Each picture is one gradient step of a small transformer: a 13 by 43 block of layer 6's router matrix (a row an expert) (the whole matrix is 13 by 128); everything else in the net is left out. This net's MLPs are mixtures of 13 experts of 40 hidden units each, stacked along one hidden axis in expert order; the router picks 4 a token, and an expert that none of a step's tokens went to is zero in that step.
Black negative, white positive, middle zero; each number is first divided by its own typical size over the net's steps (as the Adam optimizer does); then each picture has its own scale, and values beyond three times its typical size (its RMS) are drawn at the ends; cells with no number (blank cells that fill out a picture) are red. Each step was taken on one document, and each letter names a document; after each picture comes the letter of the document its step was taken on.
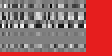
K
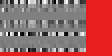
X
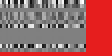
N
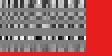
K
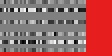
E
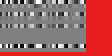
N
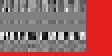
X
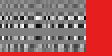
K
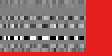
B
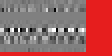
X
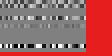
N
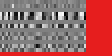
N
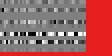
E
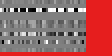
E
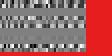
B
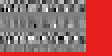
X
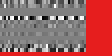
B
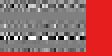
X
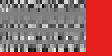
B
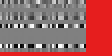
N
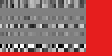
B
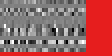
X
